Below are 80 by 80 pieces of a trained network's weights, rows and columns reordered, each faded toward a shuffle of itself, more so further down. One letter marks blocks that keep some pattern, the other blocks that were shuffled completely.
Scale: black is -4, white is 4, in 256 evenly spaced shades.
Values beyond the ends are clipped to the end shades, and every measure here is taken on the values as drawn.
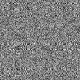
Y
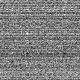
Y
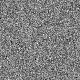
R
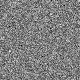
R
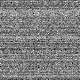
Y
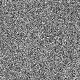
R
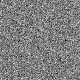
R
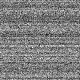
Y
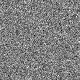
R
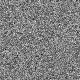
R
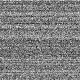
Y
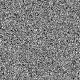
Y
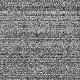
Y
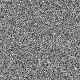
R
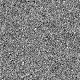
R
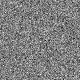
R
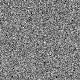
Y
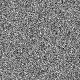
R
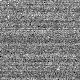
Y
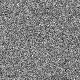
R
